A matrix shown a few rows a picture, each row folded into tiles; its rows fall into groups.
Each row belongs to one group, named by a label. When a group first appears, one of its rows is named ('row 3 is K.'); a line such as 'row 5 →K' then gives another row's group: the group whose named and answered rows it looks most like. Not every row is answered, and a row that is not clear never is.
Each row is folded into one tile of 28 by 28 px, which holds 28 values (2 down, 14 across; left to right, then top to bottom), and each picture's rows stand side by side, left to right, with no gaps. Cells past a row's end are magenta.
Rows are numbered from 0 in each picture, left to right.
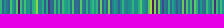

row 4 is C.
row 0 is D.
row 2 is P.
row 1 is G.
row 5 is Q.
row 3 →P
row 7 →D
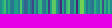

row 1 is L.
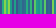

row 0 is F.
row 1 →P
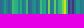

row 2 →F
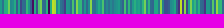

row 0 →G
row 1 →L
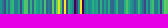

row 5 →L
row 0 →L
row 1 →P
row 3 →P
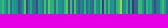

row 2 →Q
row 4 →G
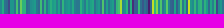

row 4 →G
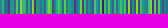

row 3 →D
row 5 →Q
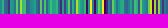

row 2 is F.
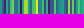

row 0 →L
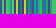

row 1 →L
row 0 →P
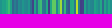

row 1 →L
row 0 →F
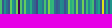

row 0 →D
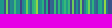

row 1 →G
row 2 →P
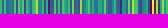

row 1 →G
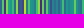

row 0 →P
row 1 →Q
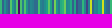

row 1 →C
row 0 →D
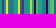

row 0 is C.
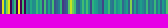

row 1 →P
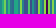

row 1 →D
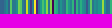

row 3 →C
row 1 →C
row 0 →C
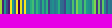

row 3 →Q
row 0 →D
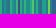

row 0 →D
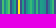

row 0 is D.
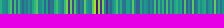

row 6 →P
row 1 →G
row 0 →Q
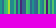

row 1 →D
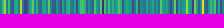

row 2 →L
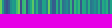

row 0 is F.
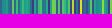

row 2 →P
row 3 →C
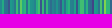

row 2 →L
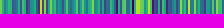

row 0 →F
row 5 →F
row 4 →L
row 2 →C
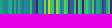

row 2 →F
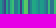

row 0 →L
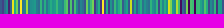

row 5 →D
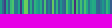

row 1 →P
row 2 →D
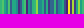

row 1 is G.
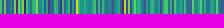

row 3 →Q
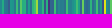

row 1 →G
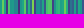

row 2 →F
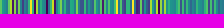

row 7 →Q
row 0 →Q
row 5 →D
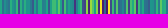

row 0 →D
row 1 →L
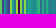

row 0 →D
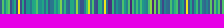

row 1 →G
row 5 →Q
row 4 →D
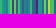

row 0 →Q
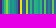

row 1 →P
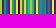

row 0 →D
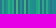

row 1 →Q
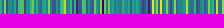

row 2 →G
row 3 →D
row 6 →C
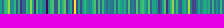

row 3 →Q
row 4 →P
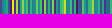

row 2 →G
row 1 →P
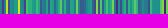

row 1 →F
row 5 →C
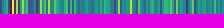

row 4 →C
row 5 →L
